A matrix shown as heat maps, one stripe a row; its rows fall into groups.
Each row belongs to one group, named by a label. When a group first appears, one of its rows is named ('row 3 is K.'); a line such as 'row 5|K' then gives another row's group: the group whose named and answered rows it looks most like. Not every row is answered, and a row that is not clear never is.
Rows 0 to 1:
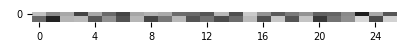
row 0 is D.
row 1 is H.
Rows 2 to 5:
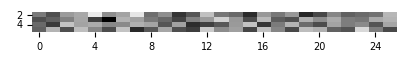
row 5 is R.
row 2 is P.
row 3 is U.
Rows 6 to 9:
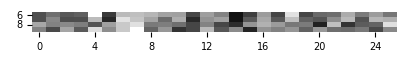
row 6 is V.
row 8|P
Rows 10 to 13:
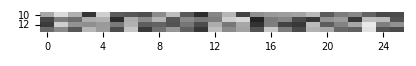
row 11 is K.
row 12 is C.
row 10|D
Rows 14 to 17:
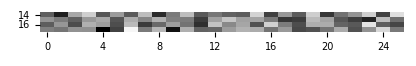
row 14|H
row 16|R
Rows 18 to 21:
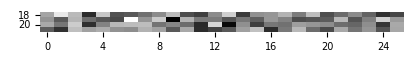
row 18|D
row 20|P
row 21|H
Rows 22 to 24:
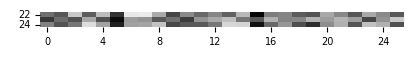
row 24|K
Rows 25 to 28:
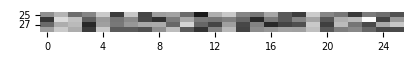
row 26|C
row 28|D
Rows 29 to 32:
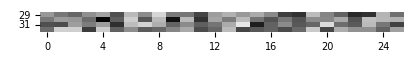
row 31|K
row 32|C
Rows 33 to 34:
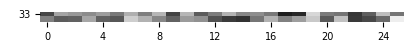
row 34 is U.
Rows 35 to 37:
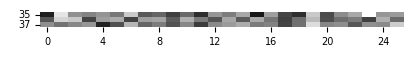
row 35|C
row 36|D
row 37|U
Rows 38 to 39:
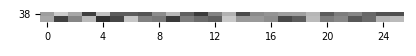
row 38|D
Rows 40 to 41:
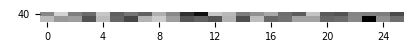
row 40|D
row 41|D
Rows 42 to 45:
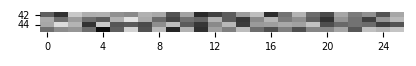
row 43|P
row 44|D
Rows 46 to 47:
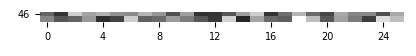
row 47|U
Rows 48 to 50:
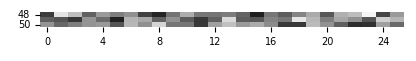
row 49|U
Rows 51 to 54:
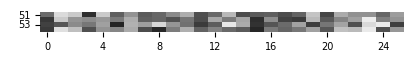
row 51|C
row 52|C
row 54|C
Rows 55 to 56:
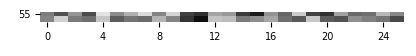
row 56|D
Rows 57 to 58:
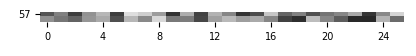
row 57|V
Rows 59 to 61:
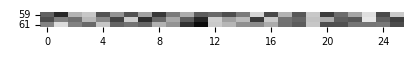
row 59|H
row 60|R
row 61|D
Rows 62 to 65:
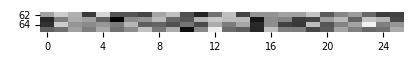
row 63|K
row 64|C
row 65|P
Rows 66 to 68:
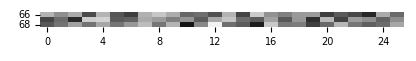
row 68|P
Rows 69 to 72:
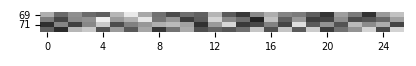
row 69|P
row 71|V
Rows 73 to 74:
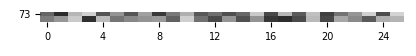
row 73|H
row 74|C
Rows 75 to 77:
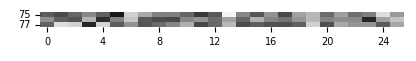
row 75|U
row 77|C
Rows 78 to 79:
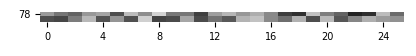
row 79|H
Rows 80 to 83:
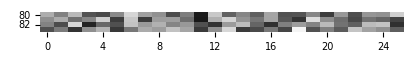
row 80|P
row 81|R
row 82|K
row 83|V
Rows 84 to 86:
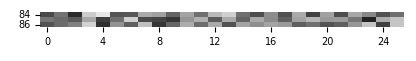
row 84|V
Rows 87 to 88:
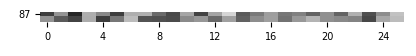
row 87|V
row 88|U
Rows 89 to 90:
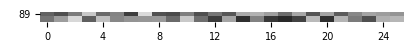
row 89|H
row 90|C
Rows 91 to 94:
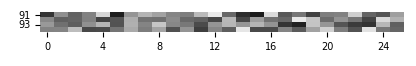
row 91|V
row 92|U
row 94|K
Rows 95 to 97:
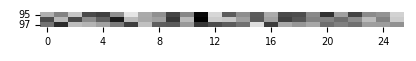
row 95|P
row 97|H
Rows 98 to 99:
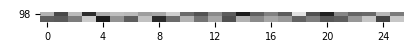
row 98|P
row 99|H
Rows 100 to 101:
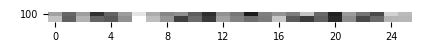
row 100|P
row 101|P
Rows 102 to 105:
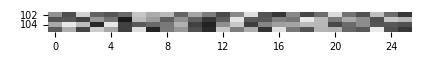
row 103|U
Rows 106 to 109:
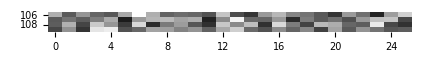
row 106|P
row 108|R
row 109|V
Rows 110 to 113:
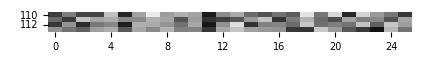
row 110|V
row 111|H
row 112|V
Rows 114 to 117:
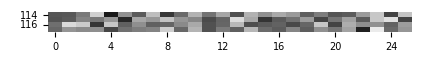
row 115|K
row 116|C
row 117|K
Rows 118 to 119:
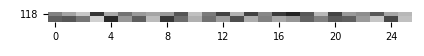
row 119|H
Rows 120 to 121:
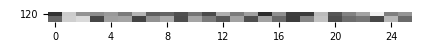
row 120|C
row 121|D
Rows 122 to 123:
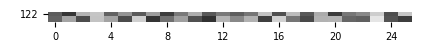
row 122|H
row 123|R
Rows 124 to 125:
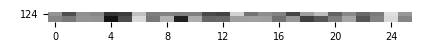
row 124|U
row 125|K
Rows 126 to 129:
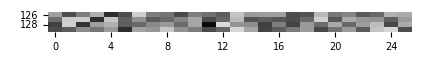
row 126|U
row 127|C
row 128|V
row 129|K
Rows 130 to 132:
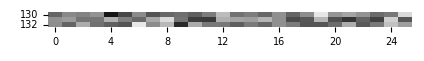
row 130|U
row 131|D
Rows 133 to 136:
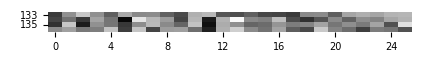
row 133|C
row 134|V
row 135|V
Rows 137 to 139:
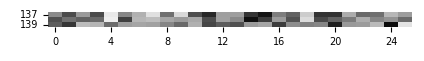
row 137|P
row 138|V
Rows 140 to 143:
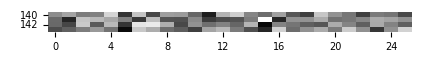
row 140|R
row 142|K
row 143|U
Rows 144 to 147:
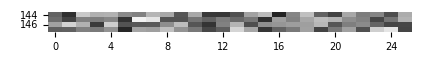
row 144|H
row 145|U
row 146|D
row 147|K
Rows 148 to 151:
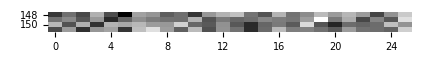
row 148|U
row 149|U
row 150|P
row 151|V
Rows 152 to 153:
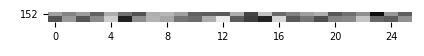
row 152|D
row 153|V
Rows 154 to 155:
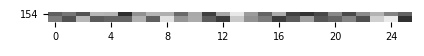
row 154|V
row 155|K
